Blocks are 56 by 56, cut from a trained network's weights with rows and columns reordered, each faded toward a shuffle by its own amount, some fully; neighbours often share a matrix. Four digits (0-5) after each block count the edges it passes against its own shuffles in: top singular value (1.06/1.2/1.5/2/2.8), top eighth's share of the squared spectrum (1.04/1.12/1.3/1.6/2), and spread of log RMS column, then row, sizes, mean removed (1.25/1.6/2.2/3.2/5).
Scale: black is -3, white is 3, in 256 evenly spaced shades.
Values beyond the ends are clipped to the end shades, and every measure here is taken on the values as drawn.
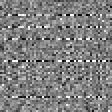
4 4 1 3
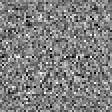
3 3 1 2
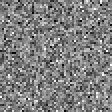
0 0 0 0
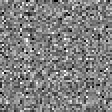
4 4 2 1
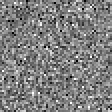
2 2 0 1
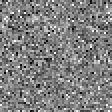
2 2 1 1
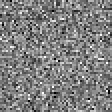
1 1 0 0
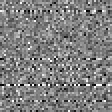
4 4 0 3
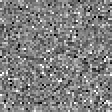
2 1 0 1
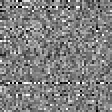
4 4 2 3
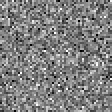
1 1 0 0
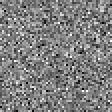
0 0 0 0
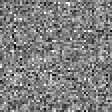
3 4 2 2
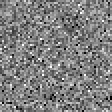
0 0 0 0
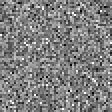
0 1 0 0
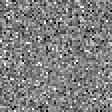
2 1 0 0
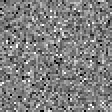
0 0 0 0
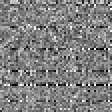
4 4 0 3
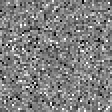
1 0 0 0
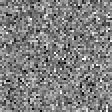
0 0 0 0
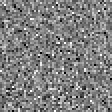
2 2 0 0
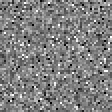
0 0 0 0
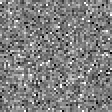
2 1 0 0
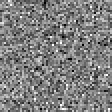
0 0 0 0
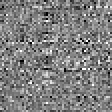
3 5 2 3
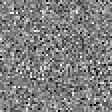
1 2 0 0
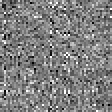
3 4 2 2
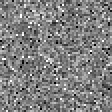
1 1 0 0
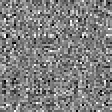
3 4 2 2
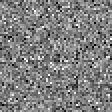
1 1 0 0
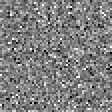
1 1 0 0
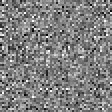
3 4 2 2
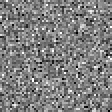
2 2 0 0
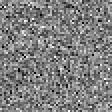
1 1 0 0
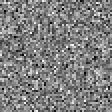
1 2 0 0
